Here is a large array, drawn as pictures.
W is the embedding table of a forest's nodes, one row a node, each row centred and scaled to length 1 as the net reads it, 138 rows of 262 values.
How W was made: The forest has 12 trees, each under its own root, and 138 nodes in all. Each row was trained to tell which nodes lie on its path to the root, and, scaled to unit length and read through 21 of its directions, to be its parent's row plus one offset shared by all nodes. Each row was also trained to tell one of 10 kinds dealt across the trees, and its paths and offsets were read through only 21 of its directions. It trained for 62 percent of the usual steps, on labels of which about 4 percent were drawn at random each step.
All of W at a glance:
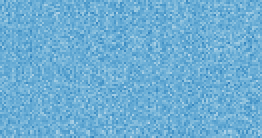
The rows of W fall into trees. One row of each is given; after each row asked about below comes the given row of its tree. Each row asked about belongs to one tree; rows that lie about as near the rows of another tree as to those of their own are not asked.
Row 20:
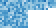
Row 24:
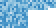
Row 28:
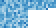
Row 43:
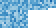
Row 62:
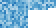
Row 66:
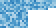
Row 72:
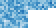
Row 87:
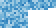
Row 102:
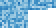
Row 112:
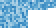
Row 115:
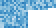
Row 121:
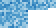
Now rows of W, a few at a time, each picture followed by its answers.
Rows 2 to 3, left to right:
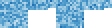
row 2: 121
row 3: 115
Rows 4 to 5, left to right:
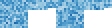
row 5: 62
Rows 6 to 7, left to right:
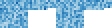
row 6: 102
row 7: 43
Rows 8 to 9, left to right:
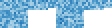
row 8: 20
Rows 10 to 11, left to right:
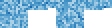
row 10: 102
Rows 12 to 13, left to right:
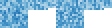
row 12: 62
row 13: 20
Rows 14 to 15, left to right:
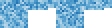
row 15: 20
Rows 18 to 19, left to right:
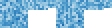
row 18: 62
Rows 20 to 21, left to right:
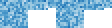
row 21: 28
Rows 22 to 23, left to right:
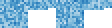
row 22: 87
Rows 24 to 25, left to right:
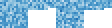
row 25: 87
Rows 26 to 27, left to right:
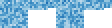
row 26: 121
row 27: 62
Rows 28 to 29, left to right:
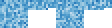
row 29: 72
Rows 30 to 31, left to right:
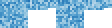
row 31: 62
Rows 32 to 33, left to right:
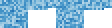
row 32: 115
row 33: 66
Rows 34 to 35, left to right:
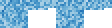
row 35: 24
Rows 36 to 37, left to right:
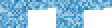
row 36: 43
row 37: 121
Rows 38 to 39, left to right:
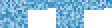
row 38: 72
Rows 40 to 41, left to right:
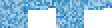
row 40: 28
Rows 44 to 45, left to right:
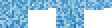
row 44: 24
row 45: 62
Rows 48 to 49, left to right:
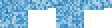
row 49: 115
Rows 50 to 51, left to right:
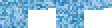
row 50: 28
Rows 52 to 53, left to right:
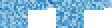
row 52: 102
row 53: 43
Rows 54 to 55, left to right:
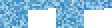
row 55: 20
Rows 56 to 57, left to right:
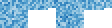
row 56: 24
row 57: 20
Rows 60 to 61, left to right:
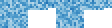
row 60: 24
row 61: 72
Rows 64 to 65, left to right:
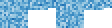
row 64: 87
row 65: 24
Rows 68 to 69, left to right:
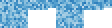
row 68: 87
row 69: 102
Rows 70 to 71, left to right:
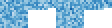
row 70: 72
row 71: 102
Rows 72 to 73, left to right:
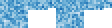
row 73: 102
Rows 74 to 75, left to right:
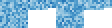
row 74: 20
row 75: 62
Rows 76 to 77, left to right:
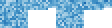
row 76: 87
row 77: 102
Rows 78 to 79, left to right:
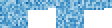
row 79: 66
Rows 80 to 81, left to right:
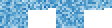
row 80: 20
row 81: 20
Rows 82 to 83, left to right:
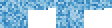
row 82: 115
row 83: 28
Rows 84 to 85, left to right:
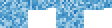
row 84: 72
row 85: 72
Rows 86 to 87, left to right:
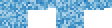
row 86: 102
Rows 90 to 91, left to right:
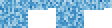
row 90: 121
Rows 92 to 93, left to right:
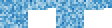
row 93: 20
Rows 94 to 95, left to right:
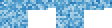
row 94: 102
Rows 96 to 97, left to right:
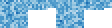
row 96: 72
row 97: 28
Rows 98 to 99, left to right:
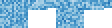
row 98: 24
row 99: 20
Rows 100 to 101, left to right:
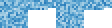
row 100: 24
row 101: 24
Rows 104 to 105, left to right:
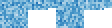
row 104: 87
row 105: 20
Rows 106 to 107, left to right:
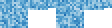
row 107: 115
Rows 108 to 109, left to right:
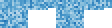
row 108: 28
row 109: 72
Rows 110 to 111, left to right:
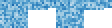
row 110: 87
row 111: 24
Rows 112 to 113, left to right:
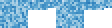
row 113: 28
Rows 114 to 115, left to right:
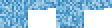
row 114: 24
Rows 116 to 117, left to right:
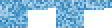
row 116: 62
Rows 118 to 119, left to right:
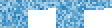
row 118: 62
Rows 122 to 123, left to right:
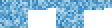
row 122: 72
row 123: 28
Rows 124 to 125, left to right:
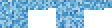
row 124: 24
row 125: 115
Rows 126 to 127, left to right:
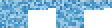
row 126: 28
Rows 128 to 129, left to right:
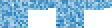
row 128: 115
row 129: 62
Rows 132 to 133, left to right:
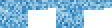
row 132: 28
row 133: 66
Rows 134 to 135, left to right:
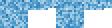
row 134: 28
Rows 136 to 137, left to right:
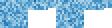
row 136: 115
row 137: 62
